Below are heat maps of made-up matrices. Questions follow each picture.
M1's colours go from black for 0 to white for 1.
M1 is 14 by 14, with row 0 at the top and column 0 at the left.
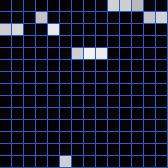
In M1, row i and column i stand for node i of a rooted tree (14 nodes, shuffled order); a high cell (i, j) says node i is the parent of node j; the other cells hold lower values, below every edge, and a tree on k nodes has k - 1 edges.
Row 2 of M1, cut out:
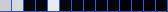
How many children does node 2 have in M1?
3
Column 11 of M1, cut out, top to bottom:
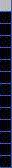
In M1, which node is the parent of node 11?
0
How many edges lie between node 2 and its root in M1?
0
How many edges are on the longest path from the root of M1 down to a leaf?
3
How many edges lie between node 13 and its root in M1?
2
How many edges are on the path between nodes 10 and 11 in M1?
2
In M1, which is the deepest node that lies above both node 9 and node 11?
0
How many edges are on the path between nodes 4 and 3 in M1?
3
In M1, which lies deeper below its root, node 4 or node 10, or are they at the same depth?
node 10
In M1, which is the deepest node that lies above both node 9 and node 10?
0
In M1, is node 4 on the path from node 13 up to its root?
no
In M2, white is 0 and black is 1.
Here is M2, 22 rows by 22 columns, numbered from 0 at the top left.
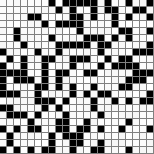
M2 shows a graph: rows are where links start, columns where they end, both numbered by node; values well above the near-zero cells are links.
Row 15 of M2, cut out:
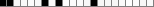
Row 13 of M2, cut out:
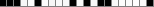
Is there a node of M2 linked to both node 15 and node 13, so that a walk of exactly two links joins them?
yes
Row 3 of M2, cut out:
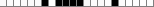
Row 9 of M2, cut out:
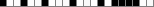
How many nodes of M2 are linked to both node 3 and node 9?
3
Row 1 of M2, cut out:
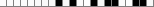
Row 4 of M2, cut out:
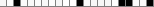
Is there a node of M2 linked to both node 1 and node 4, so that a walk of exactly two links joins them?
no
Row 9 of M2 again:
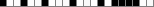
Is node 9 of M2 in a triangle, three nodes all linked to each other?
yes
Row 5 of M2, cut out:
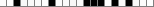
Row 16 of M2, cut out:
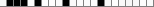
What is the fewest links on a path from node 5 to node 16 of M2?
1
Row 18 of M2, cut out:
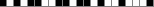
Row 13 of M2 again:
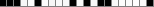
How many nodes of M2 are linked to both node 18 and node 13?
6
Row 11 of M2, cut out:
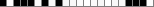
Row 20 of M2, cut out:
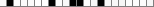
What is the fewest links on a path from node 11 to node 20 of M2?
1
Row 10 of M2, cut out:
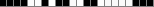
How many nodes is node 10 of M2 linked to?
12
